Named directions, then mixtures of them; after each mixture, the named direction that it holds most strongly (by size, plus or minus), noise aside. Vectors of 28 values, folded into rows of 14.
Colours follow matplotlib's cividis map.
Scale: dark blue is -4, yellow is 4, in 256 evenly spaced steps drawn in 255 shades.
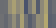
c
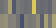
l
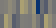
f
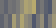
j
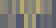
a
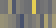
l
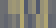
c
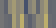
c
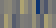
f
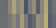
c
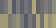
a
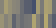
j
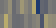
f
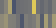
l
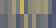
a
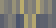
a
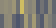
f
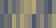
j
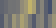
j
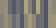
c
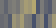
j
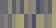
a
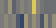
l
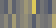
j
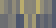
a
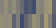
j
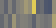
j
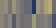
j
